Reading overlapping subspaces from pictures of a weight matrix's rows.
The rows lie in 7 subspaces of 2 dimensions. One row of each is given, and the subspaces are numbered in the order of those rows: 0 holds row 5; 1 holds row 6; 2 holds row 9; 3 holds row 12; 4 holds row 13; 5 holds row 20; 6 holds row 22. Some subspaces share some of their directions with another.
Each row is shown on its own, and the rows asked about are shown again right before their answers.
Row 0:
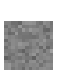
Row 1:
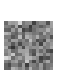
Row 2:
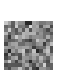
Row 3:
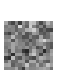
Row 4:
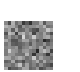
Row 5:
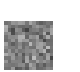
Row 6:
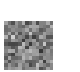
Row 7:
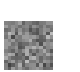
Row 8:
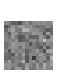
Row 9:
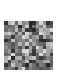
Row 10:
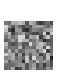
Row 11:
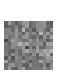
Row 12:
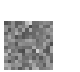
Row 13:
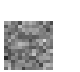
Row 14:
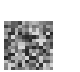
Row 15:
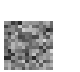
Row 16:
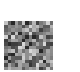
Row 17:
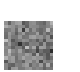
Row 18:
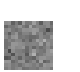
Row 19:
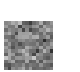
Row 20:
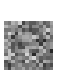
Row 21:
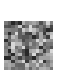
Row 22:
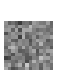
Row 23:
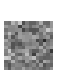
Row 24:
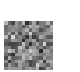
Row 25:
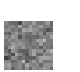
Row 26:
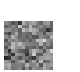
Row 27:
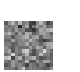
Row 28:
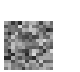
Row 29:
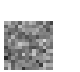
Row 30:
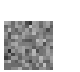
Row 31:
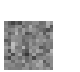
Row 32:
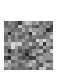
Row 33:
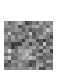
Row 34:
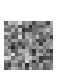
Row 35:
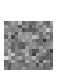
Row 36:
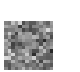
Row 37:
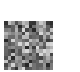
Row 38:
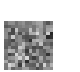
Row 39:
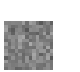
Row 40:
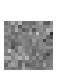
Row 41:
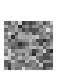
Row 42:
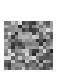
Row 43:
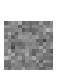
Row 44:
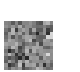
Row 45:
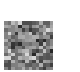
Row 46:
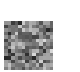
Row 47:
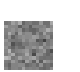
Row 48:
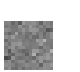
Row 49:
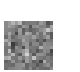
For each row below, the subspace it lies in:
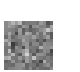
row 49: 4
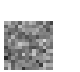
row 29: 4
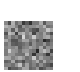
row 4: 6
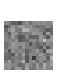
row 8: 0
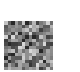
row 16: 1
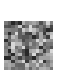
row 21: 4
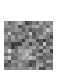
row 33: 1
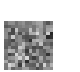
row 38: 5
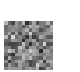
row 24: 1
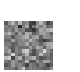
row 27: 2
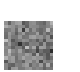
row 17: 2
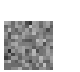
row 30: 3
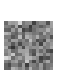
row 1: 6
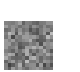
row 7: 5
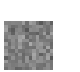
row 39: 0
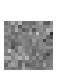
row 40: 5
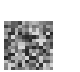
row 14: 5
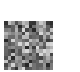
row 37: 2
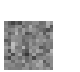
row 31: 4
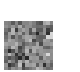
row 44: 5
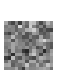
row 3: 2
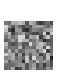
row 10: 0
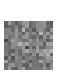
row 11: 2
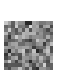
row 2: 3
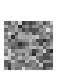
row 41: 4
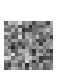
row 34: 6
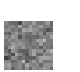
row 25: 6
